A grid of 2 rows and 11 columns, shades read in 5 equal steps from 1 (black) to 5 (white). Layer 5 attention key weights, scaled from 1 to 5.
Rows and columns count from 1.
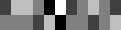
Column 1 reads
2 3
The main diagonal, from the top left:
2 3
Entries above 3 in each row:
4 2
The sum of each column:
5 7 7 5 5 6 5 6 6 6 6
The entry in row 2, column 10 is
3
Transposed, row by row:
2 3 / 4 3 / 4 3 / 3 2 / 1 4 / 5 1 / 2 3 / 3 3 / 4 2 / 3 3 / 2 4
